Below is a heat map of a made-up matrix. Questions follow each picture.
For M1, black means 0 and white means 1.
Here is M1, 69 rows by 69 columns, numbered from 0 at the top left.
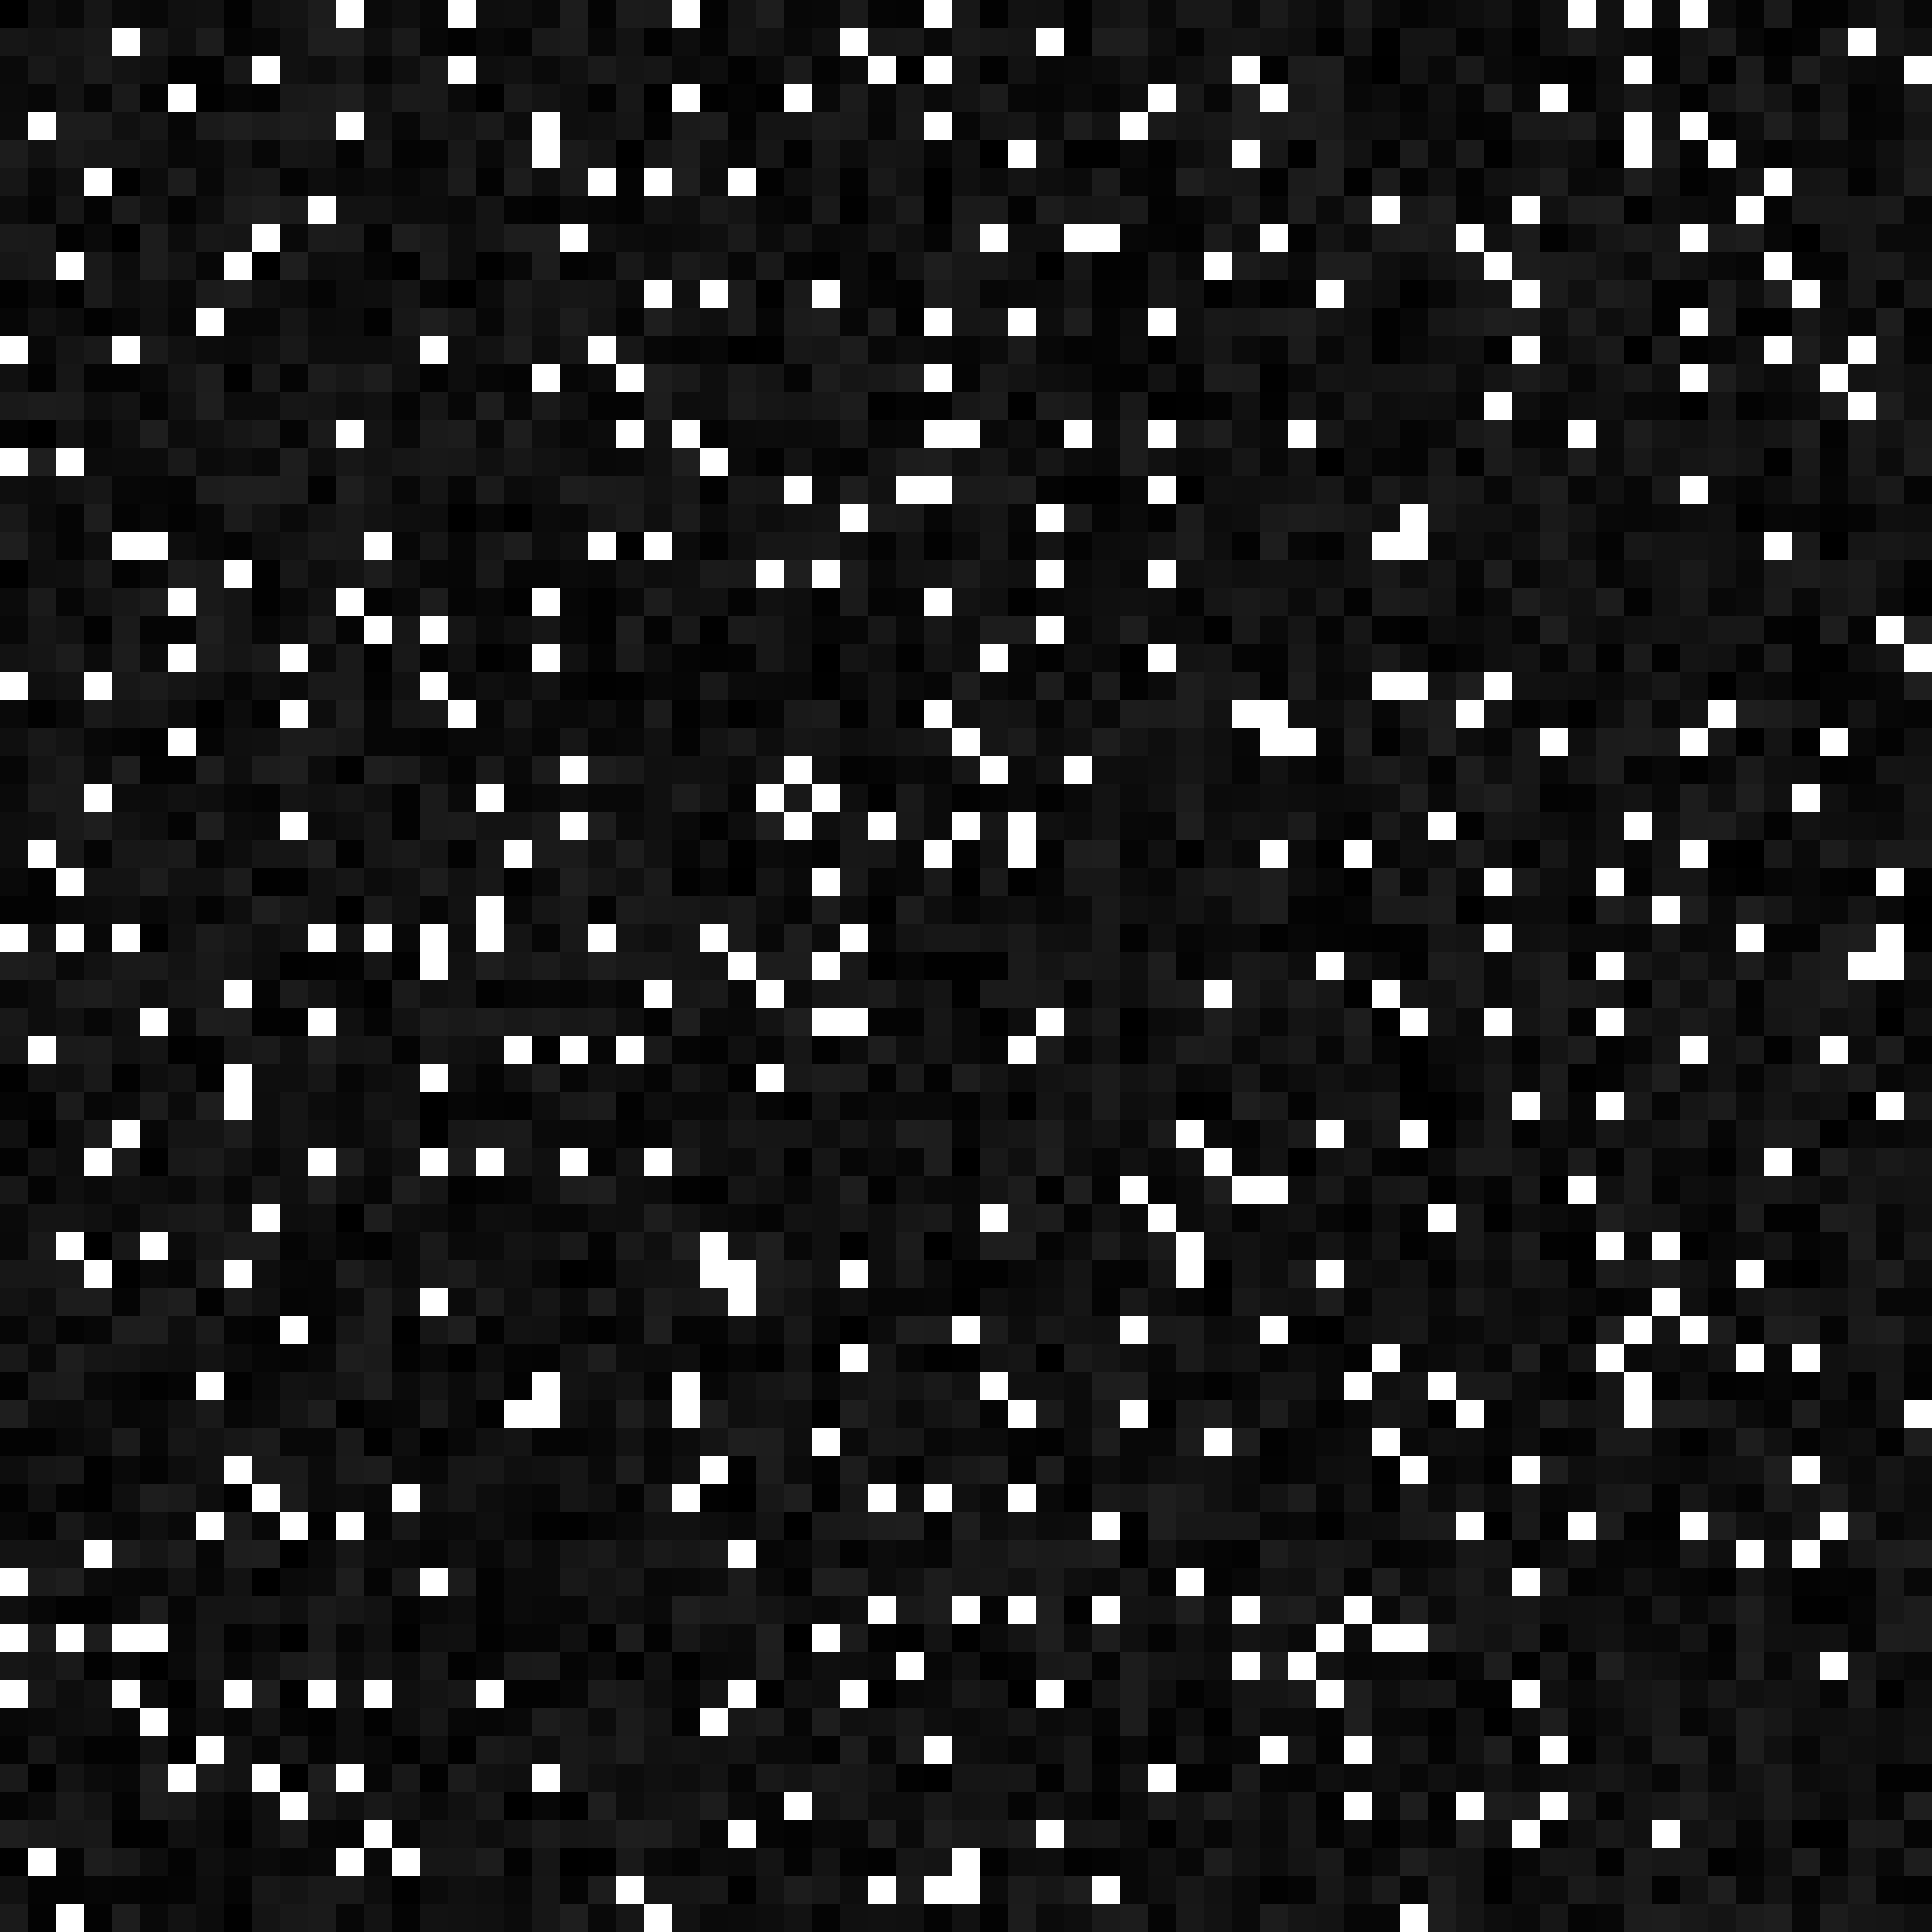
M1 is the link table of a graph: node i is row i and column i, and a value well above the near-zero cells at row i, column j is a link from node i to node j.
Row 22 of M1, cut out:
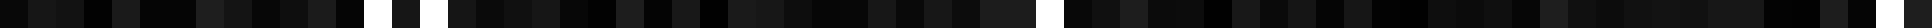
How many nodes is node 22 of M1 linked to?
4
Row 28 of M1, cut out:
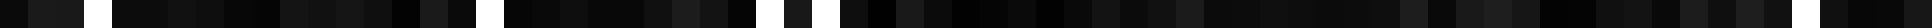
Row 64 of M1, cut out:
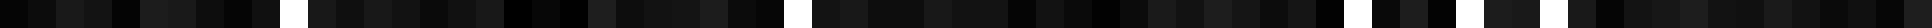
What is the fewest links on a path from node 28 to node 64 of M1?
1
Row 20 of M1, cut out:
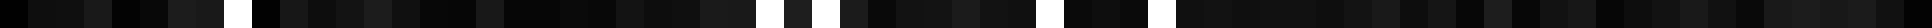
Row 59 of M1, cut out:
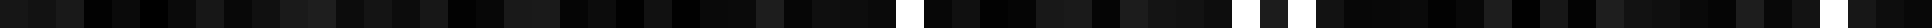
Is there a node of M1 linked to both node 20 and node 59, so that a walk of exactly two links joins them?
no
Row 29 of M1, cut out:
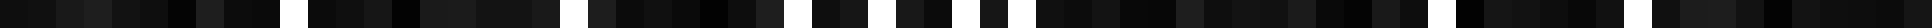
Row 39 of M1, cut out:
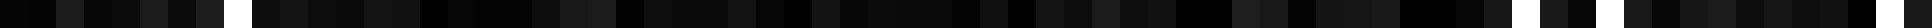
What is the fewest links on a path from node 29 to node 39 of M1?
3
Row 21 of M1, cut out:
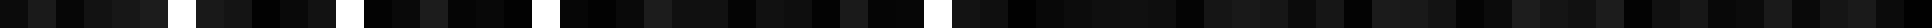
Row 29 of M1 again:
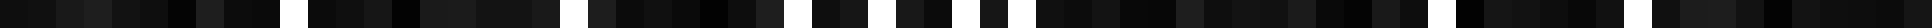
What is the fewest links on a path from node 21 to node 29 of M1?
4
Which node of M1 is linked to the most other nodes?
node 33
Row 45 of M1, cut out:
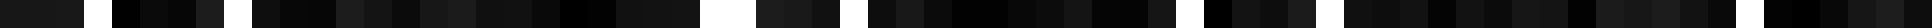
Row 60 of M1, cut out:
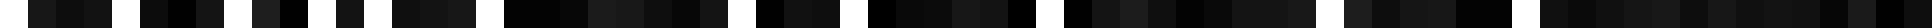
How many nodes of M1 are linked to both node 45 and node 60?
4
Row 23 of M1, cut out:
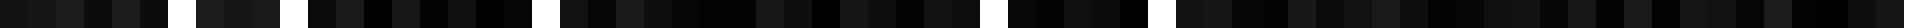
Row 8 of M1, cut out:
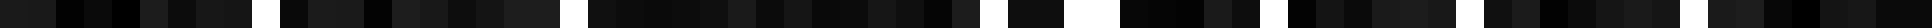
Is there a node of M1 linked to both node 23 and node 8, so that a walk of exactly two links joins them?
yes
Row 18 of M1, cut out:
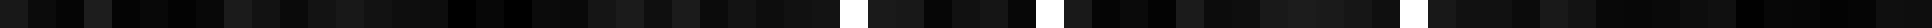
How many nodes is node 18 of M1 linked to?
3
